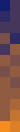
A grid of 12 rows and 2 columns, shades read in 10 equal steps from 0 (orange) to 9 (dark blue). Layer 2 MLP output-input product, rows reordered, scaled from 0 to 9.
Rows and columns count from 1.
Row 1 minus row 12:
9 6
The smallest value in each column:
0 1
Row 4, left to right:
5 8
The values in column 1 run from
0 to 9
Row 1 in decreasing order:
9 7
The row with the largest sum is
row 1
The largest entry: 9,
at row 1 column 1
